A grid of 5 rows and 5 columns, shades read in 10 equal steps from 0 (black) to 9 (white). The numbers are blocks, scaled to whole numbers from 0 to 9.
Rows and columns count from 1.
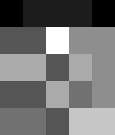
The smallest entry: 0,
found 2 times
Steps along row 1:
up same same down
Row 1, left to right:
0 1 1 1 0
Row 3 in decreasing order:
6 6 6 5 3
